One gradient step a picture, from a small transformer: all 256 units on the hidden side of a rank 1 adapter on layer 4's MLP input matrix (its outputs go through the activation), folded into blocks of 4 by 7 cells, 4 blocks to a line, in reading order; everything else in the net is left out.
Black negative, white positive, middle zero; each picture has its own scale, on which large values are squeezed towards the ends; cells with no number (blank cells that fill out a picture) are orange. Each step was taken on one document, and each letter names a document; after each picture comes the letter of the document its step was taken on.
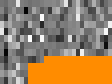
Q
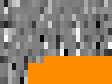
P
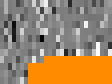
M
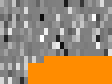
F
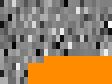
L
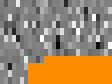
F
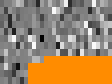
Q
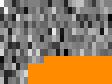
L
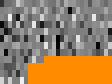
F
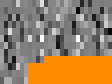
F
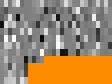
P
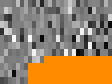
Q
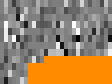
P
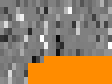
P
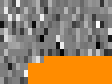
P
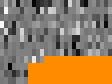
M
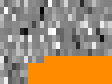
L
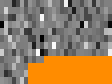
L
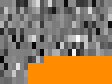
Q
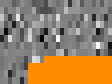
P
